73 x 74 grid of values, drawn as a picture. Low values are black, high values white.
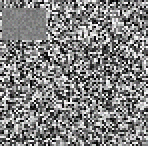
No row or column stands out. No regular stripes run through it. The top left is the smoothest part. The values spread evenly over their range. In the top left lies a patch that is calmer than the rest. There is no overall slope.
